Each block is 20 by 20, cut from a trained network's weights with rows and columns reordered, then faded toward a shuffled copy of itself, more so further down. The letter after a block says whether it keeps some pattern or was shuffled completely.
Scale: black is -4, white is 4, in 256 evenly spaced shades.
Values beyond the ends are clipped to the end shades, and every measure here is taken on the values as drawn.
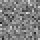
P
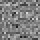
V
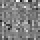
V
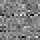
V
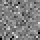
P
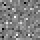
P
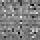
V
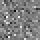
P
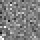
P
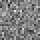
P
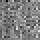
V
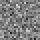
P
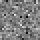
P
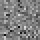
V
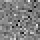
P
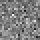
P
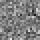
V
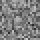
V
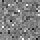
P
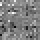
V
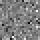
P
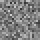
P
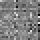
V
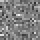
V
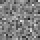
P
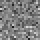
P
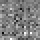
V
